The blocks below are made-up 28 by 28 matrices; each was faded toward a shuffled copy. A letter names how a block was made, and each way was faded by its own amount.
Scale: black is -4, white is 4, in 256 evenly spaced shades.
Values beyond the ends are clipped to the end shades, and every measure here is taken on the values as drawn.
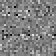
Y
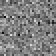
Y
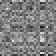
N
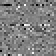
Y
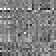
N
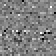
Y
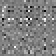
N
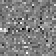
Y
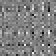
N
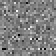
Y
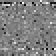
Y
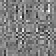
N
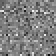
Y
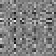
N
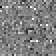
Y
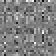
N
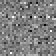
Y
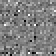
Y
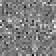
Y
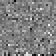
Y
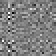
N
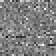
Y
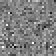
Y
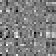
N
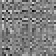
N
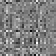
N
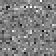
Y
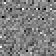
Y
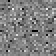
Y
